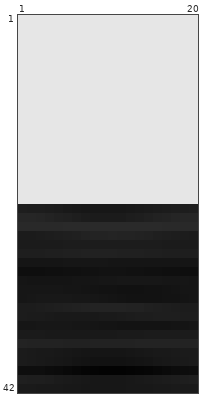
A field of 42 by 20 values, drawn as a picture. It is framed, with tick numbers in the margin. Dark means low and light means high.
It is made of 2 by 1 panels. Panel 1,1: very high, flat. Panel 2,1: very low, streaked across, faint in contrast.
